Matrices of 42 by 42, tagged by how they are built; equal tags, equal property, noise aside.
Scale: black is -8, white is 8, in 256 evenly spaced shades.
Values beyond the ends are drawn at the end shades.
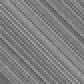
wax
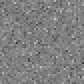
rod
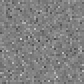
rod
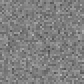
rod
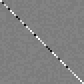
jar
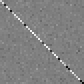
jar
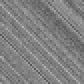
wax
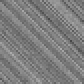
wax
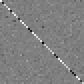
jar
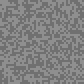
rod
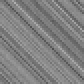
wax
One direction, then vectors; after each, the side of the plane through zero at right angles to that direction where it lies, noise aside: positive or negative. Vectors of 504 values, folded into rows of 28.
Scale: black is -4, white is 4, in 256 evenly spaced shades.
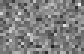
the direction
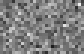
positive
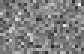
positive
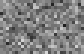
negative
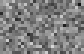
negative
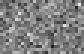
positive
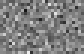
positive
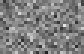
positive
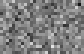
negative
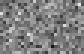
positive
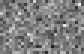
positive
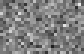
positive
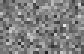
positive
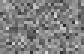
negative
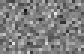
positive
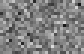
negative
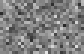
negative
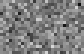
negative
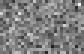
positive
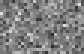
positive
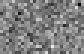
negative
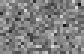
negative
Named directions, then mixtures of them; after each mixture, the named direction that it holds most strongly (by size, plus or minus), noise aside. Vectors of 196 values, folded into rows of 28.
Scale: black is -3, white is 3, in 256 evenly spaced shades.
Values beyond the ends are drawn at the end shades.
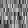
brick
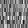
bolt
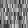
brick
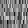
brick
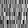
bolt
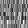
bolt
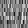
bolt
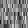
brick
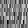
bolt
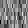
brick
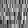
brick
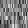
brick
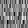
bolt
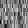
brick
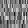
brick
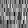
brick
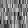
brick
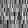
brick
